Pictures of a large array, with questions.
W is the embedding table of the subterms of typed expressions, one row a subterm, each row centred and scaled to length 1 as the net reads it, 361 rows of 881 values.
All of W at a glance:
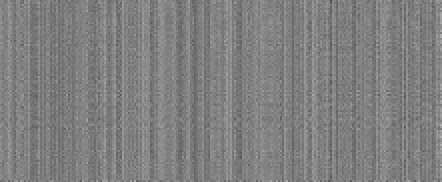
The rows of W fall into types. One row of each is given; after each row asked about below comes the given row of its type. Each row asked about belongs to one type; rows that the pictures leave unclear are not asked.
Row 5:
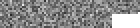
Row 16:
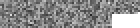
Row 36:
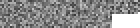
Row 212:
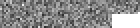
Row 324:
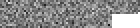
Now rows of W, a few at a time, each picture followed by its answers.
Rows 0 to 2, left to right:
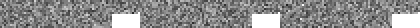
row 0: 212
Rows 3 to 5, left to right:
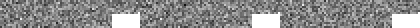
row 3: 212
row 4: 324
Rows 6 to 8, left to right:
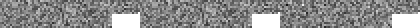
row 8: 5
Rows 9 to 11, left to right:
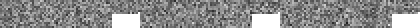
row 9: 5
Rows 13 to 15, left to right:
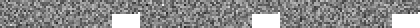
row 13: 324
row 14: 5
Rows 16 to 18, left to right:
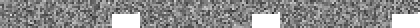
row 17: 212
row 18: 36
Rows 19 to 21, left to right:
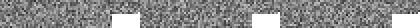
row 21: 324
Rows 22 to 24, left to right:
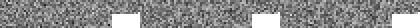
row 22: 324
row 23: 212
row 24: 16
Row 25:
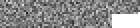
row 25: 324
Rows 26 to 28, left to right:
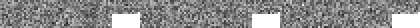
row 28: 212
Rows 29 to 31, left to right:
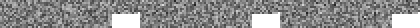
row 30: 16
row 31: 5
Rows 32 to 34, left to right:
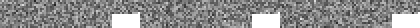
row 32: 16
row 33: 212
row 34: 36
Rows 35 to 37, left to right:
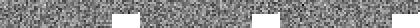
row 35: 16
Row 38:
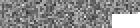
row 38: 16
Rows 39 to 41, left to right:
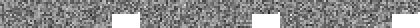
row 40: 16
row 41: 36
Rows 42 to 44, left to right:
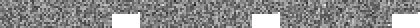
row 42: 5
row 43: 16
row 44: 16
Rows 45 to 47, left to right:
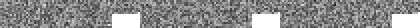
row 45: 16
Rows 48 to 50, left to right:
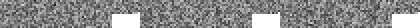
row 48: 16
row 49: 5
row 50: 16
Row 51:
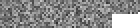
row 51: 5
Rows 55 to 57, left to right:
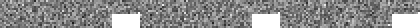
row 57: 16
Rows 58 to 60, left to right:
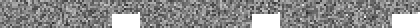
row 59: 36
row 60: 16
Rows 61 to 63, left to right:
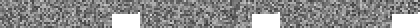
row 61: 5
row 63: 36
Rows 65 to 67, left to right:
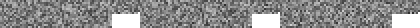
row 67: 324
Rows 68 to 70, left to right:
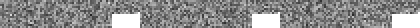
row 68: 16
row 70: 212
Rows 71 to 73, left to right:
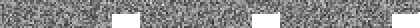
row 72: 212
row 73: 16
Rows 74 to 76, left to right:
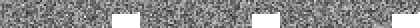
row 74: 16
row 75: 16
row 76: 212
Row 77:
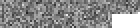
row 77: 212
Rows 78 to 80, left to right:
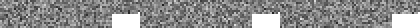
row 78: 5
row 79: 324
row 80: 36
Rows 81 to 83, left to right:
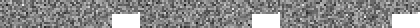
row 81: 5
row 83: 16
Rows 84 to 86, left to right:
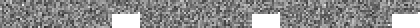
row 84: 212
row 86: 16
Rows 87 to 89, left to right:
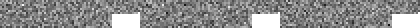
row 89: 324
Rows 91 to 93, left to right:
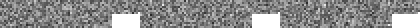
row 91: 324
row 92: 5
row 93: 16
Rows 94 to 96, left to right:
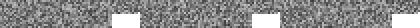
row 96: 212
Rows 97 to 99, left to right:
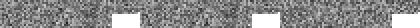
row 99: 212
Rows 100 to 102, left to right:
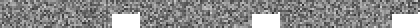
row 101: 324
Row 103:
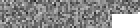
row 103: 212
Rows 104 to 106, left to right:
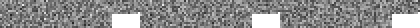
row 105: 5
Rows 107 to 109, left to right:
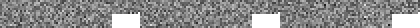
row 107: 324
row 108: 324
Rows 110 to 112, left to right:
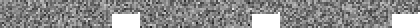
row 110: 16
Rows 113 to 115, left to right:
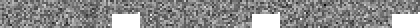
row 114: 36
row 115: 324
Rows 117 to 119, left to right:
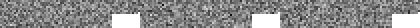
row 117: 324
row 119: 5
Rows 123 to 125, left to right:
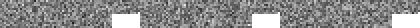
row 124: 16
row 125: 324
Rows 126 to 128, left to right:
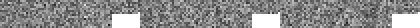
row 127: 5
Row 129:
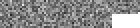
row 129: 5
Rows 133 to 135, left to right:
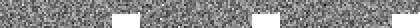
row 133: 5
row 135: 324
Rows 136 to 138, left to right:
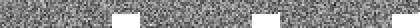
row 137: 324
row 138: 5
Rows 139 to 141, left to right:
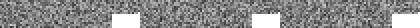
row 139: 36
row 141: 16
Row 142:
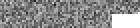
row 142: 212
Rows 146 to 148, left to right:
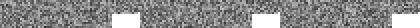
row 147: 212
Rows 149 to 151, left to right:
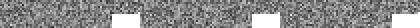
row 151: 36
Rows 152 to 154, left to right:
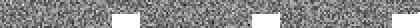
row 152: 212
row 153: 324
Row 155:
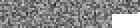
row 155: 5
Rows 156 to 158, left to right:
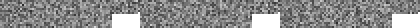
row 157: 36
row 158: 5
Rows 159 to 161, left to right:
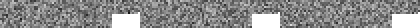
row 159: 36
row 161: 324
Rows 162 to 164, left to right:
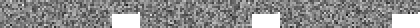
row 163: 16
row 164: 36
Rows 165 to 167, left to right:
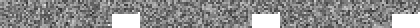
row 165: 16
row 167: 212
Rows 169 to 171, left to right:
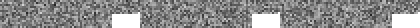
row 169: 5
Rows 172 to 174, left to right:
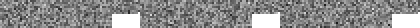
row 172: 5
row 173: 16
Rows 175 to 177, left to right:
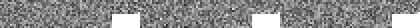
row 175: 36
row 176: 212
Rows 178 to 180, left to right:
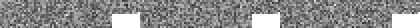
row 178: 16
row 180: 36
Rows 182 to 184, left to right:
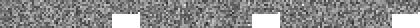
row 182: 5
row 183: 16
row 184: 212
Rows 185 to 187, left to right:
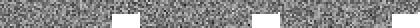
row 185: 36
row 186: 324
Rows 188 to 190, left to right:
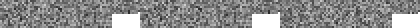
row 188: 5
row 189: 5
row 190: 5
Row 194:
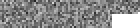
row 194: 212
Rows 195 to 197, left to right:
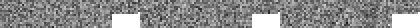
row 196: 5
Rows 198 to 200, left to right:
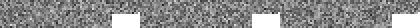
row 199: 324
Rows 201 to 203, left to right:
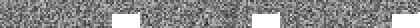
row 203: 36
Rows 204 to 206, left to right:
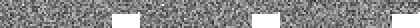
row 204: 5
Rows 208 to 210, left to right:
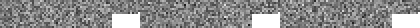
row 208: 5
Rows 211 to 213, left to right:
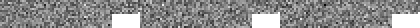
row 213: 324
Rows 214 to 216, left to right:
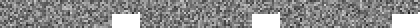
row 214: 324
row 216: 36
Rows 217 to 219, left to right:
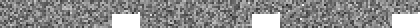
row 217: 324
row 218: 16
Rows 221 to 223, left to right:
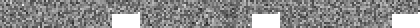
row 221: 212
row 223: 5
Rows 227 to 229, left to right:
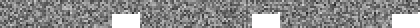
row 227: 324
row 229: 5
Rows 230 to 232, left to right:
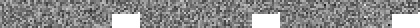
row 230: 212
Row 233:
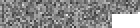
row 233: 212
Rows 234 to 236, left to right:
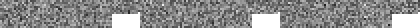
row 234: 5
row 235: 212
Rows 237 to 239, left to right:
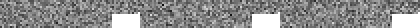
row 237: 36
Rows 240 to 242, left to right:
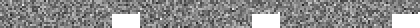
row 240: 5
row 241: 212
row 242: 324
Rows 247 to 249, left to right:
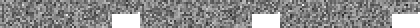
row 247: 212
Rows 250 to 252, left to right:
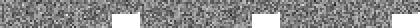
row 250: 212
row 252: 16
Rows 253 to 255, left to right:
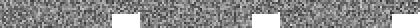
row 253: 212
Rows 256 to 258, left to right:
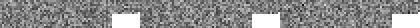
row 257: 5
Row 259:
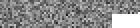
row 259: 36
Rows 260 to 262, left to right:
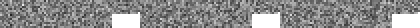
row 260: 5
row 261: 16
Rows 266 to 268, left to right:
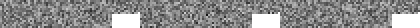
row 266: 212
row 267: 36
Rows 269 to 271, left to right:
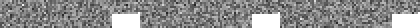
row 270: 5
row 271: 36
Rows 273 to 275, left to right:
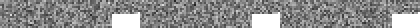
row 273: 16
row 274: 16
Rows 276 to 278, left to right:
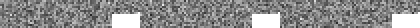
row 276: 16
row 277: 5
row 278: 36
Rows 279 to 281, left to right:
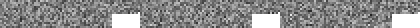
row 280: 324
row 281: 36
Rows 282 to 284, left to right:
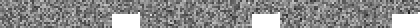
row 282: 5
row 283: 16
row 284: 36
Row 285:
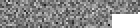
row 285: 324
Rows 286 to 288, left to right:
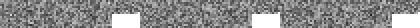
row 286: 16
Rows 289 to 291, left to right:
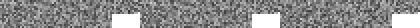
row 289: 36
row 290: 36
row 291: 16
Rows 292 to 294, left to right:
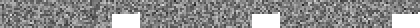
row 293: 16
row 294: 324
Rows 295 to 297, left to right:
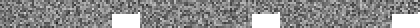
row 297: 36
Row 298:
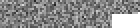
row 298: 16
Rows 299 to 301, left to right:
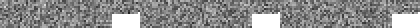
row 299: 16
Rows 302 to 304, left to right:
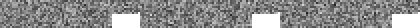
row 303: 16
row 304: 5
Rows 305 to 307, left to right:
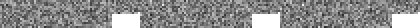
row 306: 5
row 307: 212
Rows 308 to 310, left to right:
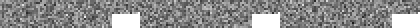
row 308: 16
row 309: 324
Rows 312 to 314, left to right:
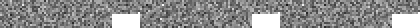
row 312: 5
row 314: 5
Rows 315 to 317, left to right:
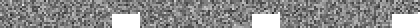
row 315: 5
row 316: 212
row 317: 16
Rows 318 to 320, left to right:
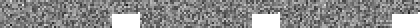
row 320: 16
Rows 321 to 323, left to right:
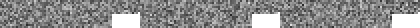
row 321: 324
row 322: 16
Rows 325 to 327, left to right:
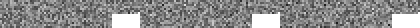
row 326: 36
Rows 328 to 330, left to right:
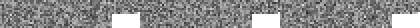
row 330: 16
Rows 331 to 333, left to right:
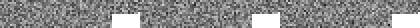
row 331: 36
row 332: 5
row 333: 324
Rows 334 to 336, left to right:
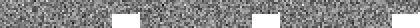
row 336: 212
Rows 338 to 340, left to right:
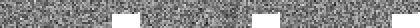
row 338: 36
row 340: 16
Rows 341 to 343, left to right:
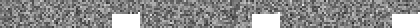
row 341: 5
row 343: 5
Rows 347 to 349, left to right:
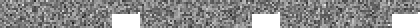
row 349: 16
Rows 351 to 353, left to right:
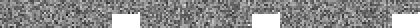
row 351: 36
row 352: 16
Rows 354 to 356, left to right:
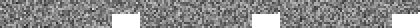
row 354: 212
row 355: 324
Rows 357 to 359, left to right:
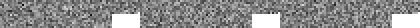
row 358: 324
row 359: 16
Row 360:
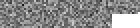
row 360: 36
